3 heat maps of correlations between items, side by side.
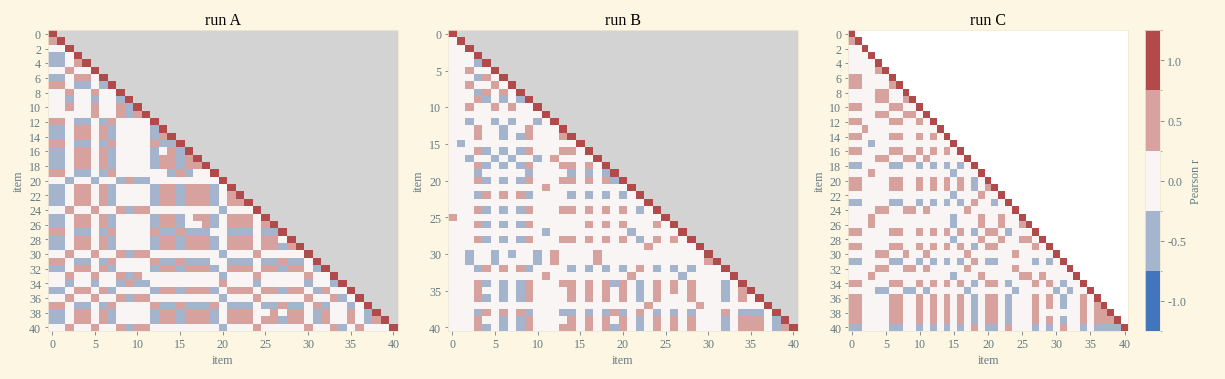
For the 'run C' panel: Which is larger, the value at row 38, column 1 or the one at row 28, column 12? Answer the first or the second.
the first
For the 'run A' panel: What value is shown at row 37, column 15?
0.5
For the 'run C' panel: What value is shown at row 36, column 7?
0.5
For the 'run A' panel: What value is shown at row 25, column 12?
-0.5
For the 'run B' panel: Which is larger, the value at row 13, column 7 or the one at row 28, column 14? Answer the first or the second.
the second
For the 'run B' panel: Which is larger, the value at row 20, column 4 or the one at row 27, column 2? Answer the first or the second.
the second
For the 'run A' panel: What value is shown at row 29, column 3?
0.5
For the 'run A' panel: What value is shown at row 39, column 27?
-0.5
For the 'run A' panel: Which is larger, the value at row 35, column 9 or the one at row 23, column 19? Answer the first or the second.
the first
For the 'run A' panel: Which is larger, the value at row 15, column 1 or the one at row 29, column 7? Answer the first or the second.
the first
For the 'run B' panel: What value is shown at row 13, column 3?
0.5
